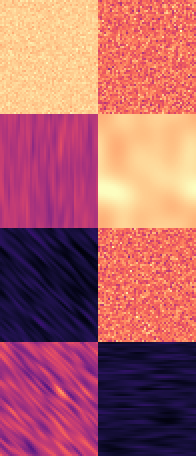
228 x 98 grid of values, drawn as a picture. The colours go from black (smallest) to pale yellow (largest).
The table splits into 4 rows of 2 panels. Panel 1,1: very high, fine-grained, faint in contrast. Panel 1,2: high, fine-grained. Panel 2,1: middling, streaked downward, faint in contrast. Panel 2,2: very high, smooth, faint in contrast. Panel 3,1: very low, slanting down to the right, faint in contrast. Panel 3,2: high, fine-grained. Panel 4,1: middling, slanting down to the right. Panel 4,2: very low, streaked across, faint in contrast.
